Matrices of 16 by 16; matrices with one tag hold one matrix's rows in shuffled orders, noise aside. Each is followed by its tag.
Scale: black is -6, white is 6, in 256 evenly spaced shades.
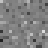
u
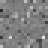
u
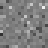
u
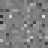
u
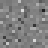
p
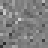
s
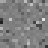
u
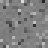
p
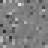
s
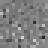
p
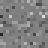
u
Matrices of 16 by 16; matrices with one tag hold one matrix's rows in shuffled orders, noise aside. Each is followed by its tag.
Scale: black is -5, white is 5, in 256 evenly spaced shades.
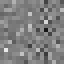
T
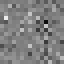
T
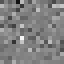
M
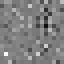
T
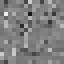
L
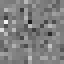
L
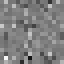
L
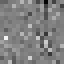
T
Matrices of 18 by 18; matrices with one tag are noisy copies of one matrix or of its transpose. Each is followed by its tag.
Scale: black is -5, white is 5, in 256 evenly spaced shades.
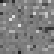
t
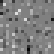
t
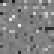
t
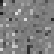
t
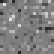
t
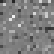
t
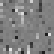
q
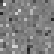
t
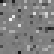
t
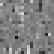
q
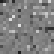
t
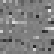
q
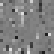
q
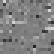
q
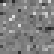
t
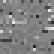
q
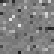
t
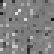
t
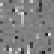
q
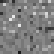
t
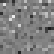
t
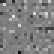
t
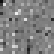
t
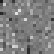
t
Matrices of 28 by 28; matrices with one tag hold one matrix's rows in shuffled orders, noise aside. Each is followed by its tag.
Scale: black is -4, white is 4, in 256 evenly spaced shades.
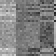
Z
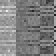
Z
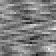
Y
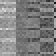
Z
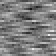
Y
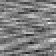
Y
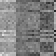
Z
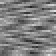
Y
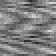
Y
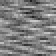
Y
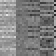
Z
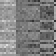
Z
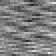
Y
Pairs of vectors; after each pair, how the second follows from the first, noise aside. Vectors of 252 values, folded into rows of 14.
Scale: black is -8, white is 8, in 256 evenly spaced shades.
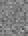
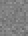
shrunk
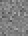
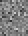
scaled up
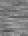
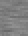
shrunk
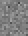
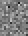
scaled up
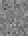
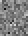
scaled up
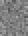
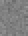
shrunk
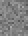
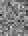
scaled up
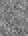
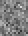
scaled up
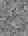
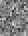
scaled up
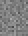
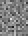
scaled up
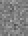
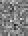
scaled up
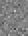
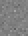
shrunk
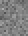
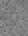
shrunk
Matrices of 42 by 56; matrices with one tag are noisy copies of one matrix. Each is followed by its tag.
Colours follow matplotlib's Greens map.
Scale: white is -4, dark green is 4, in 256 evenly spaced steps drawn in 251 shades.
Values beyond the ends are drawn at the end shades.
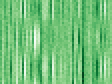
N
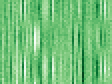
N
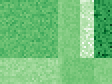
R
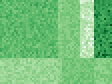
R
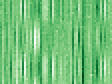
N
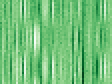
N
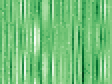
N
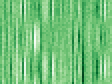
N
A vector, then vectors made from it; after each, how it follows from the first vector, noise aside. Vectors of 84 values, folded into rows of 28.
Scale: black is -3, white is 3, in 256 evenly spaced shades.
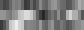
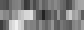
copied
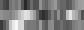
copied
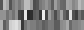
sign-scrambled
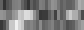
copied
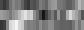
copied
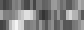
copied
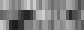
negated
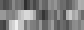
copied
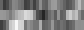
copied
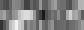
copied
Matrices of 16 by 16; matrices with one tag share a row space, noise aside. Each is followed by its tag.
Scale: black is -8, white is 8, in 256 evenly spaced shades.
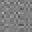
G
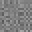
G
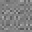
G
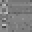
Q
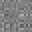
G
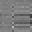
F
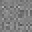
G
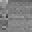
Q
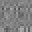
G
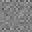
G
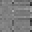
F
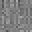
G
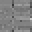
F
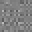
G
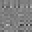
G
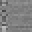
Q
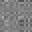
G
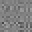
G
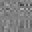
G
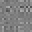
G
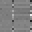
F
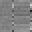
F
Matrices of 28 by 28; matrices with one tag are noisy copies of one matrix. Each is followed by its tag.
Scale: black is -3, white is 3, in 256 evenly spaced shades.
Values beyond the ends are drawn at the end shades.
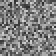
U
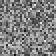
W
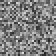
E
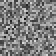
U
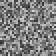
U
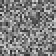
W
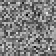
E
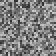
U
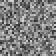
U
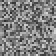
E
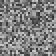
W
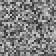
E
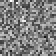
U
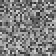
W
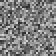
U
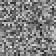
E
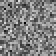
U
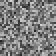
U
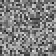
W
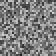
U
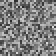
U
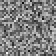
E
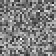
W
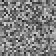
E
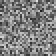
W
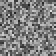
U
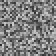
E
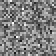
E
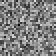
U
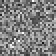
W
